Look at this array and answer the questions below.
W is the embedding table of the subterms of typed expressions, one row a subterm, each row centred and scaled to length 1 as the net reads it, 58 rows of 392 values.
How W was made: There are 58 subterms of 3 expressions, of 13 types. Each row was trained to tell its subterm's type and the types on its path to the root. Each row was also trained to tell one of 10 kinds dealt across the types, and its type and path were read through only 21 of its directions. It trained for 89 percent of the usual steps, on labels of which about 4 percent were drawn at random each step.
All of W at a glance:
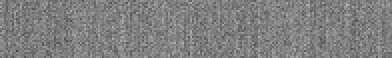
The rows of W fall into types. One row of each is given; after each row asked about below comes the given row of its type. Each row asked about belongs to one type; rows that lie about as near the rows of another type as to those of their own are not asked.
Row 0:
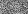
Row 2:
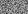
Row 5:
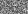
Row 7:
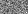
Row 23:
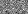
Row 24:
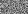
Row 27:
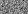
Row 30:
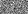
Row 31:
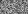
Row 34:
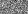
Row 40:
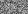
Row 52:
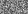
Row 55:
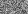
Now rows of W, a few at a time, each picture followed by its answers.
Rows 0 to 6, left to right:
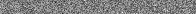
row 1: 40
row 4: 0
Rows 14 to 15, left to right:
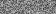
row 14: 55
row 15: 5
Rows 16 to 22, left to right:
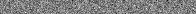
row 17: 2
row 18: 5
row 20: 24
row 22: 31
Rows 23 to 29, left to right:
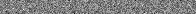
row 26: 30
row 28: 0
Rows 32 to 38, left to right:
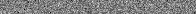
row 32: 23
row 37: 30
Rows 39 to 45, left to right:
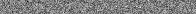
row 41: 5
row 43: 2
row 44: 30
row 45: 52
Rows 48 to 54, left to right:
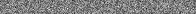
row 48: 23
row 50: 2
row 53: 52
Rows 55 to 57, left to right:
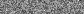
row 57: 52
